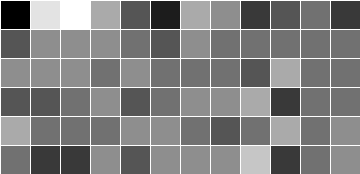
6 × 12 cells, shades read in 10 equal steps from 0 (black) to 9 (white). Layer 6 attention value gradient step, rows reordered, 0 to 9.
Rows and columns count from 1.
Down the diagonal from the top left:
0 5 5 5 5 5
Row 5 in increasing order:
3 4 4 4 4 4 4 5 5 5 6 6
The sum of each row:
49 50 53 48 54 49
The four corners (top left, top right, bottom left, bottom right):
0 2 4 5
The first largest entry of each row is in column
3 2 10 9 1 9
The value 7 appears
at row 6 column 9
